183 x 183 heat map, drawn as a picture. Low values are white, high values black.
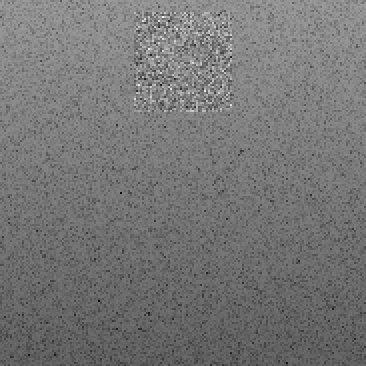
No single row or column stands out from its neighbours. Values change most from cell to cell in the top middle. An odd patch, rougher than its surroundings, sits in the top middle. The field climbs toward the bottom. No regular stripes run through it. The grain is fine, like static.
